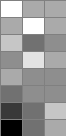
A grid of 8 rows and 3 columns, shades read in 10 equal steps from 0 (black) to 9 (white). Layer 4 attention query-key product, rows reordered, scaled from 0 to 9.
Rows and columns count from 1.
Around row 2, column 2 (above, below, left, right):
6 4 6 6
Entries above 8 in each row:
1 1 0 0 0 0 0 0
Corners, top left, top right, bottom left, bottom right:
9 6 0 6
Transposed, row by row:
9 6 7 5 6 4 2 0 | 6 9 4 8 5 5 4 4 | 6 6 5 6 5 5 7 6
